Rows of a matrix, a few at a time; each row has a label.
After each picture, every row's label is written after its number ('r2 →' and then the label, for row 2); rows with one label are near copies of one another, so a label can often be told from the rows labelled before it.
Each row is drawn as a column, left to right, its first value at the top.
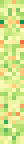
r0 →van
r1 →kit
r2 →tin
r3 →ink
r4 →tin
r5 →van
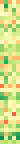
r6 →ink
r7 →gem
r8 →ink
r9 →tin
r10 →ink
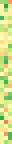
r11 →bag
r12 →gem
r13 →ink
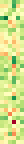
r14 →bag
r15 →bag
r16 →tin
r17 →gem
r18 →bag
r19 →kit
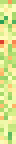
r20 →van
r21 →bag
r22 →ink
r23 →van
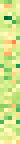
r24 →kit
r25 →bag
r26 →bag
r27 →van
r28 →kit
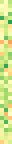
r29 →bag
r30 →kit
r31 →van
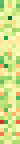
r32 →gem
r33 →kit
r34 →bag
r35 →tin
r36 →gem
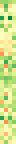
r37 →bag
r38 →gem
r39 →bag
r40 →kit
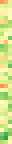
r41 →ink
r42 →ink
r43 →kit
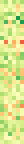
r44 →kit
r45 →van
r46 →tin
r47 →van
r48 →bag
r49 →van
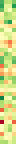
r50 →gem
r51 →van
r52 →van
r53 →gem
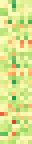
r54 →tin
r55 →tin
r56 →van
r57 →gem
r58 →kit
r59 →van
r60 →kit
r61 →van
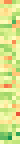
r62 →ink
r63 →ink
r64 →ink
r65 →van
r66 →tin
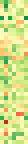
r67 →bag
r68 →gem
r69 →bag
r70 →ink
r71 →tin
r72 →tin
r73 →bag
